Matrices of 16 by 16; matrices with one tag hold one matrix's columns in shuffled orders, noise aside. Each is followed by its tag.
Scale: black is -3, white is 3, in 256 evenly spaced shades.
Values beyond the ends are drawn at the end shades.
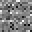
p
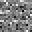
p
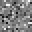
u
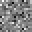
u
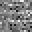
p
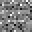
p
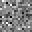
u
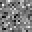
u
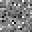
u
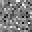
u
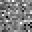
p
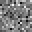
u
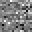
p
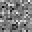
p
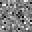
u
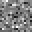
u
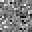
u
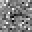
u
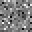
u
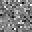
u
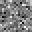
u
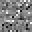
p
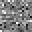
p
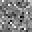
u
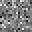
u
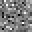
u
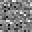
p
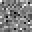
u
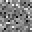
u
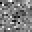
u
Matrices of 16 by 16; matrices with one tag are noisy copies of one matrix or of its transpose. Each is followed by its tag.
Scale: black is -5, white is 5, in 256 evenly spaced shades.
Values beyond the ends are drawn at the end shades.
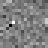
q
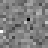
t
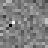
q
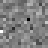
t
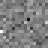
t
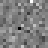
t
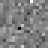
t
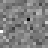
t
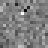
q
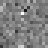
q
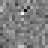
q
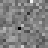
t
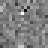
q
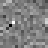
q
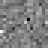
t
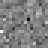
t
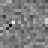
q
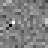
q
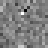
q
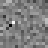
q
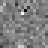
q
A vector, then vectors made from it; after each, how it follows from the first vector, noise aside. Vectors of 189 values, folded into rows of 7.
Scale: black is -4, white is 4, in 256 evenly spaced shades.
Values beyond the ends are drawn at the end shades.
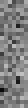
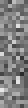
negated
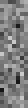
sign-scrambled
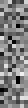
scaled up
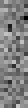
reversed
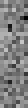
reversed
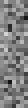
reversed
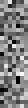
scaled up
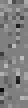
partly zeroed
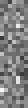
negated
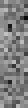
reversed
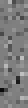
partly zeroed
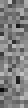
copied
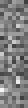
negated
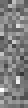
negated
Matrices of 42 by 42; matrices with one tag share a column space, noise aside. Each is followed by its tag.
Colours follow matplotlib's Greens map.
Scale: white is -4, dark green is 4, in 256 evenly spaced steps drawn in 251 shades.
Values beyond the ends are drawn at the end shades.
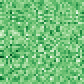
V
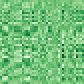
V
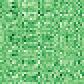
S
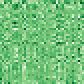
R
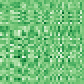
V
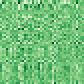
R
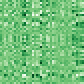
S
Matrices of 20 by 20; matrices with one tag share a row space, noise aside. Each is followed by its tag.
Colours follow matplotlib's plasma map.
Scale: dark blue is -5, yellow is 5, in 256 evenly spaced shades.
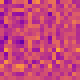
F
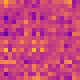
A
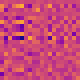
F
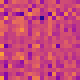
F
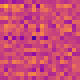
A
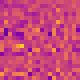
F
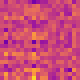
A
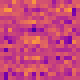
A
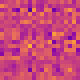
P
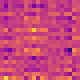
A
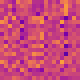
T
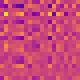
F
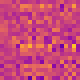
P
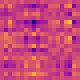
A
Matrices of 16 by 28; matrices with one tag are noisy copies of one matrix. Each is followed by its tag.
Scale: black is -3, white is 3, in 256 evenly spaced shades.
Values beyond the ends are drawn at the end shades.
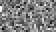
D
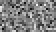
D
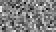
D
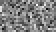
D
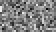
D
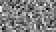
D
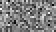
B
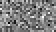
B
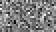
B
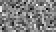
D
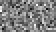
D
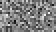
B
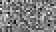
B
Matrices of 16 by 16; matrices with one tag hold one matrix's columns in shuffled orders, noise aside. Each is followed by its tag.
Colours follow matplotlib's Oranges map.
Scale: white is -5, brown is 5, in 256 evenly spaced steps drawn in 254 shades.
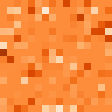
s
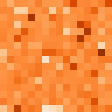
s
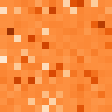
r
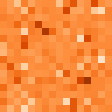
r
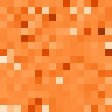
s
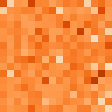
r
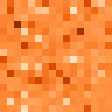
r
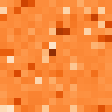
s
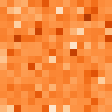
s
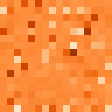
s
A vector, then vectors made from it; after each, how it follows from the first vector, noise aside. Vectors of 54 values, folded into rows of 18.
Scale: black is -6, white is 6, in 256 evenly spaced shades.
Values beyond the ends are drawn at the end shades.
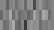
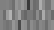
reversed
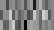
scaled up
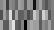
scaled up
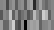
scaled up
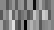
scaled up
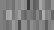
reversed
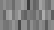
reversed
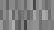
copied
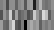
scaled up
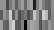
scaled up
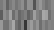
copied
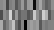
scaled up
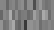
copied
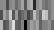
scaled up
